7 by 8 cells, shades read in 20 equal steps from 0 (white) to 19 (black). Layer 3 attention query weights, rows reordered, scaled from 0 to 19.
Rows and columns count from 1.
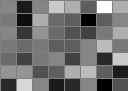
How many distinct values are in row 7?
6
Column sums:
73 86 65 76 79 77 74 65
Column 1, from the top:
9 10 9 10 11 8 16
